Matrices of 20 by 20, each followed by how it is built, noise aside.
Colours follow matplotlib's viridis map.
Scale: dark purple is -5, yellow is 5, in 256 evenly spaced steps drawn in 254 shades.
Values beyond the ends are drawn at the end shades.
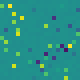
sparse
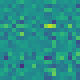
low rank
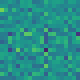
low rank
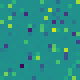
sparse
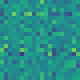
low rank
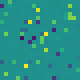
sparse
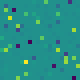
sparse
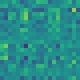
low rank
